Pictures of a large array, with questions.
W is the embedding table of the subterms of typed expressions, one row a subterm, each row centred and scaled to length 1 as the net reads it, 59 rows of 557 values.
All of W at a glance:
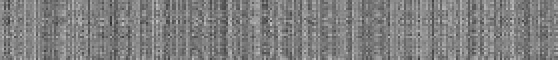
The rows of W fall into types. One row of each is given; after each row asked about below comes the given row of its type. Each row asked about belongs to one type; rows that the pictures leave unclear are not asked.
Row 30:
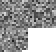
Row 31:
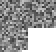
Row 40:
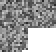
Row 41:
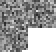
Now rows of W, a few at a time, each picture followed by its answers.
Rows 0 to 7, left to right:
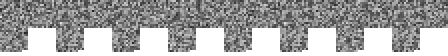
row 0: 31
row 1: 40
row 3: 40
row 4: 31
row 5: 40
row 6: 31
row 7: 40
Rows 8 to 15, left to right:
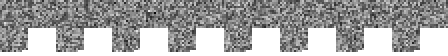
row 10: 30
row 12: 41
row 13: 31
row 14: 41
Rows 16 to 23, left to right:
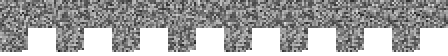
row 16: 41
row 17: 40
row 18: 31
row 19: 31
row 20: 40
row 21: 40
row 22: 40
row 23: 40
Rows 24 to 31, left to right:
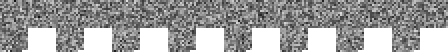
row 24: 41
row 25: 31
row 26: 30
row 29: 40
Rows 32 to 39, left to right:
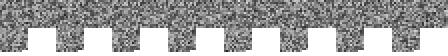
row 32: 40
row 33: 30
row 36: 30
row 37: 30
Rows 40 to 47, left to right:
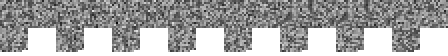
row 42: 31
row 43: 40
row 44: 31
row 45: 40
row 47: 41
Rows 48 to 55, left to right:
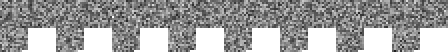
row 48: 40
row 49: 31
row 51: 30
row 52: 31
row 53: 31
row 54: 41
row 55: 30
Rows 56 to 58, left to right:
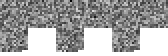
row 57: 41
